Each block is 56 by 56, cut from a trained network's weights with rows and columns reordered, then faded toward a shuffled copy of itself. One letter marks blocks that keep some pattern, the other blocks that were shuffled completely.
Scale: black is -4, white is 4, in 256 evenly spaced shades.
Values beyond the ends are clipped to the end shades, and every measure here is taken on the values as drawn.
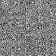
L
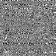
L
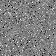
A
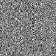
L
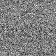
A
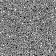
A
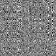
L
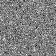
A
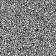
A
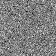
A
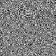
L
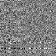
L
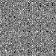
L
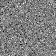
A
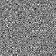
L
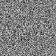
L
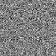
L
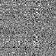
L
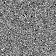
A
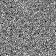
A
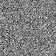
A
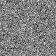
A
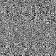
L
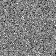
A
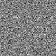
L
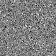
A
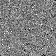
A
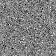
A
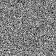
A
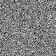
A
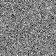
A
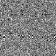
L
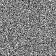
A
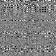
L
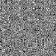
L
